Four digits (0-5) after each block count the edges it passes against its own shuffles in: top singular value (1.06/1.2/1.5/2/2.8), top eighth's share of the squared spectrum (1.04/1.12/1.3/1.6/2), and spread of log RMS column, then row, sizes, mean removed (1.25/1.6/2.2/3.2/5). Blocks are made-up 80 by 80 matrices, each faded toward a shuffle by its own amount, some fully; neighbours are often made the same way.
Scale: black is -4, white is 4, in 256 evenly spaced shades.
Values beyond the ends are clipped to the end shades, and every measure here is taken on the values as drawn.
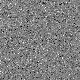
1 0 0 0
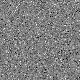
2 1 0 0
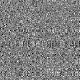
4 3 2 2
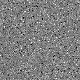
2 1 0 0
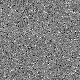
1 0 0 0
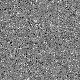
1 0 0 0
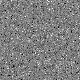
1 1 0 0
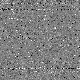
2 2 0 2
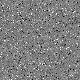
0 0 0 0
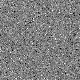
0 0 0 0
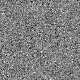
0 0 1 0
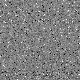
3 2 0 1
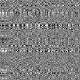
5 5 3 4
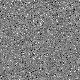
2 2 0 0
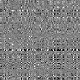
5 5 3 3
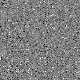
3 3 1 1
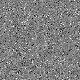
3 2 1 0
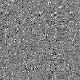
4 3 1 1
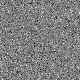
0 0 0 0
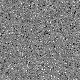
0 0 0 0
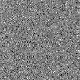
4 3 1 1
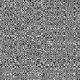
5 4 3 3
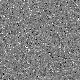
1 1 0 0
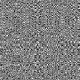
4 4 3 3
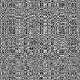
5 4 3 3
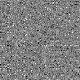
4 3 1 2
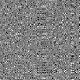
4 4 2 2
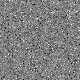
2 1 0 0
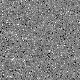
3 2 1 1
